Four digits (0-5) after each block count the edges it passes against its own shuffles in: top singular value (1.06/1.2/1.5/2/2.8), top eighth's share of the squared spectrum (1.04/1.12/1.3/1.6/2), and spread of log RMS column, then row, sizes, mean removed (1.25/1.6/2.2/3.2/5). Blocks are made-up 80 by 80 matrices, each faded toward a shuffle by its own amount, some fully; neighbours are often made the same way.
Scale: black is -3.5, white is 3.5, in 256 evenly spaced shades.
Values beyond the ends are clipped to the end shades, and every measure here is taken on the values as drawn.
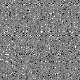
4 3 1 2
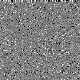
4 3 0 2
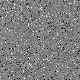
1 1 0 0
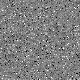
3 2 0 0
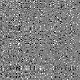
4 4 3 2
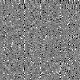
4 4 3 2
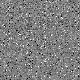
3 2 1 0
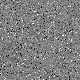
0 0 0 0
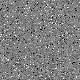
2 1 0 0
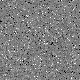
2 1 0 0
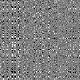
5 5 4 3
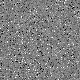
1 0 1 0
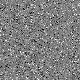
3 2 1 0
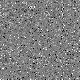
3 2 0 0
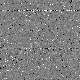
3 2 0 1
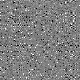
4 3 1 1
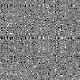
4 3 2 2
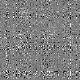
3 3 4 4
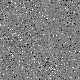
0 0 0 0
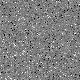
0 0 0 0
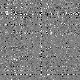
2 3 3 3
